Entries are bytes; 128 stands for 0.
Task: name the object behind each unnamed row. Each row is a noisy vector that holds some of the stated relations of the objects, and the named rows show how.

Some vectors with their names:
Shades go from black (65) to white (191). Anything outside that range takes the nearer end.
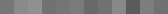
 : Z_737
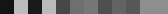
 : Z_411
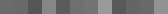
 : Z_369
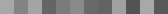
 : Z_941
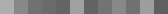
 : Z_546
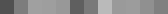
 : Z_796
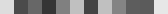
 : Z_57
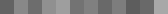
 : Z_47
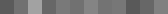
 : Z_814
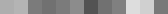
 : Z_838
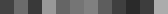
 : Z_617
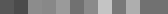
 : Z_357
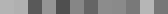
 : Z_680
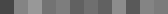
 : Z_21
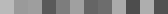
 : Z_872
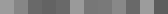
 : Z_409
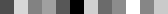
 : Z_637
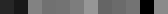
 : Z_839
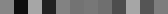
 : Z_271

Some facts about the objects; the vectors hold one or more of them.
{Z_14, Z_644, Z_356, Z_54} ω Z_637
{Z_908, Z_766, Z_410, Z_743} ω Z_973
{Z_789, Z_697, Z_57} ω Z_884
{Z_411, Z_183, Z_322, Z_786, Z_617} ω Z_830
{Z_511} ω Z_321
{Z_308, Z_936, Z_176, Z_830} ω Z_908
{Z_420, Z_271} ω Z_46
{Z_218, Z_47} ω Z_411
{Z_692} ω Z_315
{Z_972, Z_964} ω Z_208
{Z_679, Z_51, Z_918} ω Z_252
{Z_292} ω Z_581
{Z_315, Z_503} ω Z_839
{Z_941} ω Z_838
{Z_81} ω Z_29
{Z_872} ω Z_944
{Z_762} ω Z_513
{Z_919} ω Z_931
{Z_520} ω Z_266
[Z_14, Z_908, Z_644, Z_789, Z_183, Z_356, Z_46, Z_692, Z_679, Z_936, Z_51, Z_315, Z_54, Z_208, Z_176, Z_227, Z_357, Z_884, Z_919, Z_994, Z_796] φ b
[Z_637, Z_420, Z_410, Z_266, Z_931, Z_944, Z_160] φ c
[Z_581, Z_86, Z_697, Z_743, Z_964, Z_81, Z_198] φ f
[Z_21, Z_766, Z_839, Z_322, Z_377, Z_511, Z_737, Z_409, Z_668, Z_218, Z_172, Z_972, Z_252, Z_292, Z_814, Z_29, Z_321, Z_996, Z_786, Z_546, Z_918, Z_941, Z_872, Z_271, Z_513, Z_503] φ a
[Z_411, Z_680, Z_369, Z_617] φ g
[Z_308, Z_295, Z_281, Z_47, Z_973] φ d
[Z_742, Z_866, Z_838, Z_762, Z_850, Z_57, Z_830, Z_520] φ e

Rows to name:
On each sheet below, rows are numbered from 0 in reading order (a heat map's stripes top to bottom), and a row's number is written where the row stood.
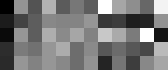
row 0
Z_884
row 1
Z_766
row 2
Z_208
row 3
Z_308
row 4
Z_410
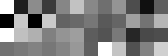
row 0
Z_503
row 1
Z_973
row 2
Z_918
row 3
Z_789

